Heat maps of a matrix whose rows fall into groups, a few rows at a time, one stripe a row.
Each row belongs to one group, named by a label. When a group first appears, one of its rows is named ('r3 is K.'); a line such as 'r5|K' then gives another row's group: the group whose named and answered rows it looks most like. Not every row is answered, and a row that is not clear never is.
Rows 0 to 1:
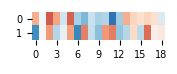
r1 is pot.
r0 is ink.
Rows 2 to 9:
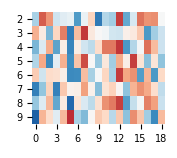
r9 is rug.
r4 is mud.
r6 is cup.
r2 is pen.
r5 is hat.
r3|hat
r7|pot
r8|mud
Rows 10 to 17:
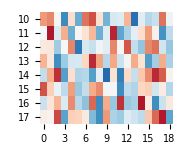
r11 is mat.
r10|hat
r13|hat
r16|pot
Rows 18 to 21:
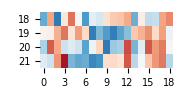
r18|rug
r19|ink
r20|pen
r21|mud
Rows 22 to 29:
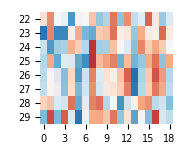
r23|rug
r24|pot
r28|hat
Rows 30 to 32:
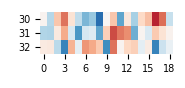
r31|mud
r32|hat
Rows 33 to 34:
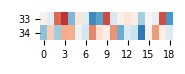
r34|mat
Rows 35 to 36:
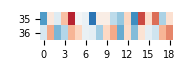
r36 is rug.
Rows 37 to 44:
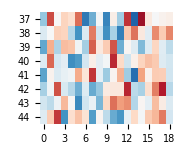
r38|cup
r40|mat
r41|pot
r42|mud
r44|ink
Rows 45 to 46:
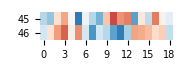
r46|ink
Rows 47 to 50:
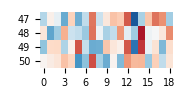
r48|pot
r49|rug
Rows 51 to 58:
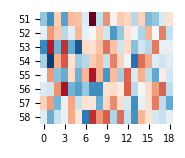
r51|pot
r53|mat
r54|pot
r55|hat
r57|mat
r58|pot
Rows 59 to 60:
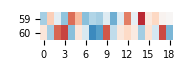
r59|rug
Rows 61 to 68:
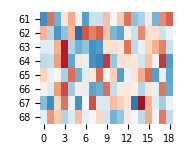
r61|rug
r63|mud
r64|mud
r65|hat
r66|mud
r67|pot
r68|pen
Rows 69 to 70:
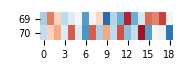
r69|pen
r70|pot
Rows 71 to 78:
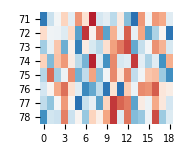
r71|pot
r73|mud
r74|cup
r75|mat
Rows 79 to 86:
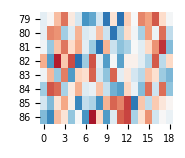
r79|ink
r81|ink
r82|cup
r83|mat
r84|pen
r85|mud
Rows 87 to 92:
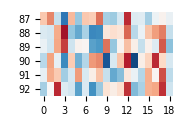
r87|hat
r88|mud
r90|pen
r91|pen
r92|mud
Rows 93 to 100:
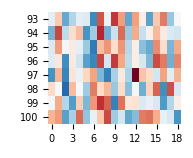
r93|mat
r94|mat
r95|mat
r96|mat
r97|rug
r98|hat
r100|hat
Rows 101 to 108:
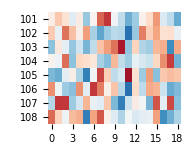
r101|hat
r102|ink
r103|mat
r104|ink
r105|pot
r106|hat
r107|pen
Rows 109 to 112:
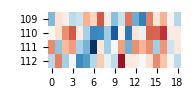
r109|pot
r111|cup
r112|mat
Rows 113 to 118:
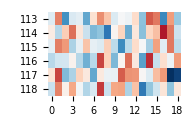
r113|hat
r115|pen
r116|pot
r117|mat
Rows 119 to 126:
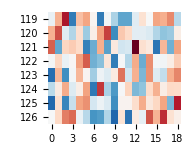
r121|cup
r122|rug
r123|rug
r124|pot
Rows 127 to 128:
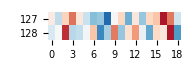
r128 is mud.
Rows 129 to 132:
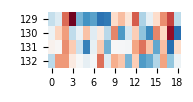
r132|mat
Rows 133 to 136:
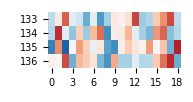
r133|mud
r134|mat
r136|ink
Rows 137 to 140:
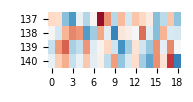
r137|hat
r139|pen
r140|pen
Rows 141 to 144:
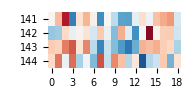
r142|pot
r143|ink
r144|mat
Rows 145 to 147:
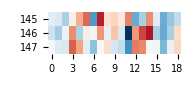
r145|pot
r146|cup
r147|cup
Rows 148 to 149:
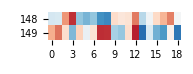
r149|hat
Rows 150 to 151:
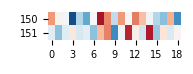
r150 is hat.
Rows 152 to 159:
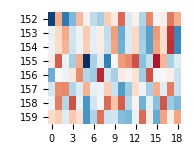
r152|rug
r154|pen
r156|pot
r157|pen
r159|cup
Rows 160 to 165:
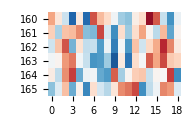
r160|hat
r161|cup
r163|ink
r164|mud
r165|mud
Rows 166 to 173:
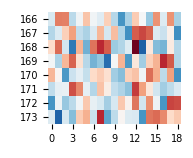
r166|pen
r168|hat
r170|hat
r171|cup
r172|rug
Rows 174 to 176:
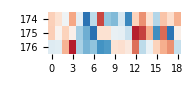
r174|cup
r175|cup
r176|mud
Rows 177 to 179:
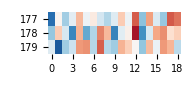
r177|rug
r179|pot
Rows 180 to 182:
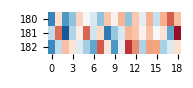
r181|rug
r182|pot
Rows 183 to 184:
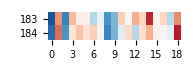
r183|rug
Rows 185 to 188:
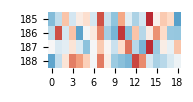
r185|pot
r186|mat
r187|pot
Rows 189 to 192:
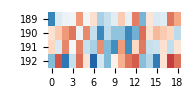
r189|rug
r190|ink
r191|cup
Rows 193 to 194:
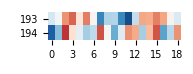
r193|ink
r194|pot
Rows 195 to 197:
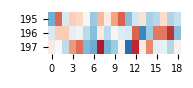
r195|mat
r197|cup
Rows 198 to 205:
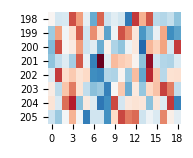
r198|cup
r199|mat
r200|rug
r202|rug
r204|mud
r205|mud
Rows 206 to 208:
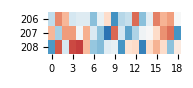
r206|pen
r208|rug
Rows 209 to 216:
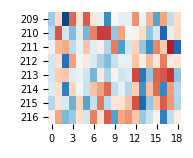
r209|rug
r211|pen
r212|rug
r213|pen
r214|hat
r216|hat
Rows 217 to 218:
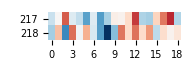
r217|mud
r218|rug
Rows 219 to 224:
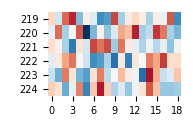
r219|mud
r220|mat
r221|hat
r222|ink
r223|pot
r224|hat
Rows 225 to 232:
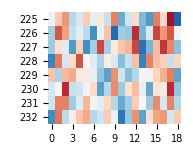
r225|pen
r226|pen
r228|rug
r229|ink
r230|mud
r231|pen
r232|rug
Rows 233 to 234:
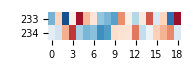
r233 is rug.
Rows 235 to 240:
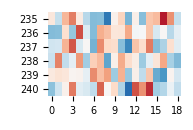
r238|mat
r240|cup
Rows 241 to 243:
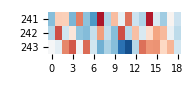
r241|pot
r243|ink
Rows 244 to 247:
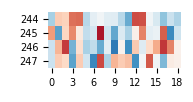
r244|cup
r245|cup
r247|pot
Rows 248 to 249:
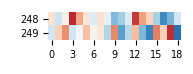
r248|cup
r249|pen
